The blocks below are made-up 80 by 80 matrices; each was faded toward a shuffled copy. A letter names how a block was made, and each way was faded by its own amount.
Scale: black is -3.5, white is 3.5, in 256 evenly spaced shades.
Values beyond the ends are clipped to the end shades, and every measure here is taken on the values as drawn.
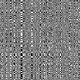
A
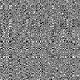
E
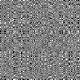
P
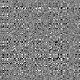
P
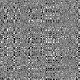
P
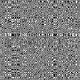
P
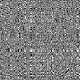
E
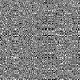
E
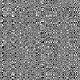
P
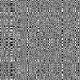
A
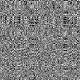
E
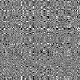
P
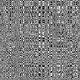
A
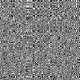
E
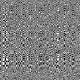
P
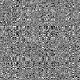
E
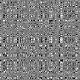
P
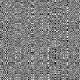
A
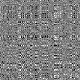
P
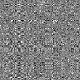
E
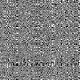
E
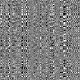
A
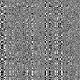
A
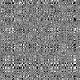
P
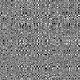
P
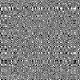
P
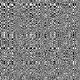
A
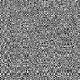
E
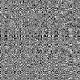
E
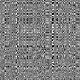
A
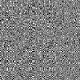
E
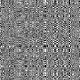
A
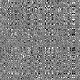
P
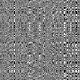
A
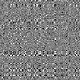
P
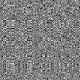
E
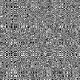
E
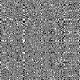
E
